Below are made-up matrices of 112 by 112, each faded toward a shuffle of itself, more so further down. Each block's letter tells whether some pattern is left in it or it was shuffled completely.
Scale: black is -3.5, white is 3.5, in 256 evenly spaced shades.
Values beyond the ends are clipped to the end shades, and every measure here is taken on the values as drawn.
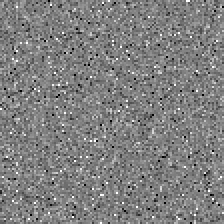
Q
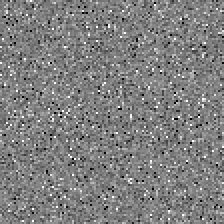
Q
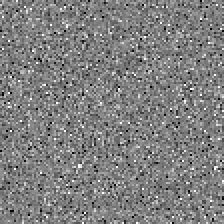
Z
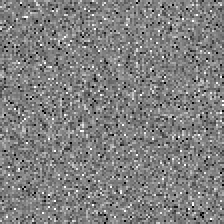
Q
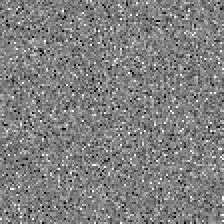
Q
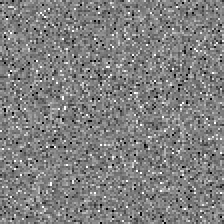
Q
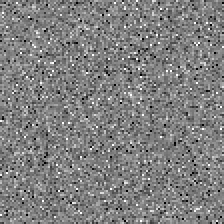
Q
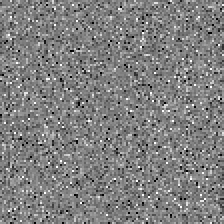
Z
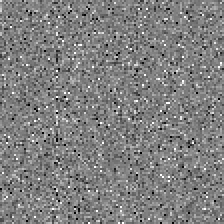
Z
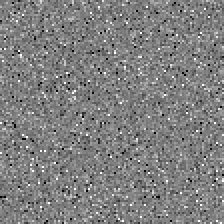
Q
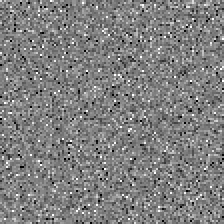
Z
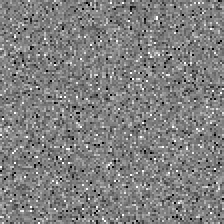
Q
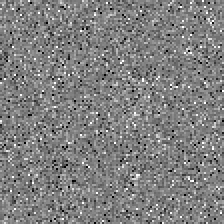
Z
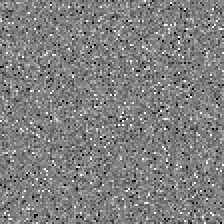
Q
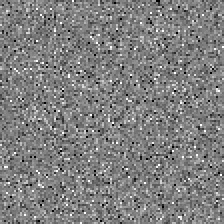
Z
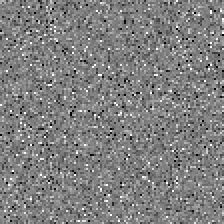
Z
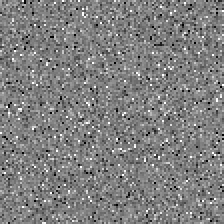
Q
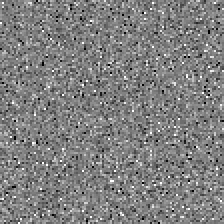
Q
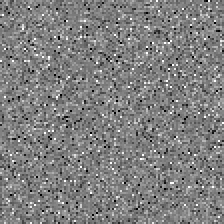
Q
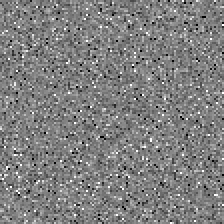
Q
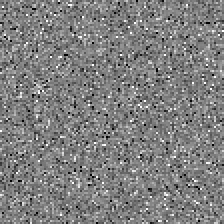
Q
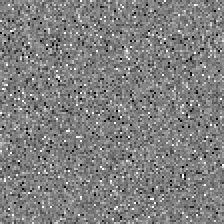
Q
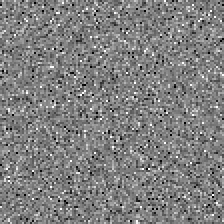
Q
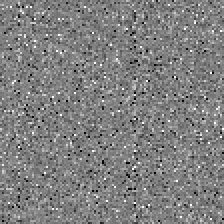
Z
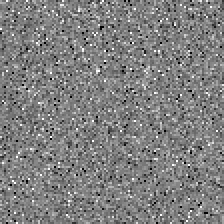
Q
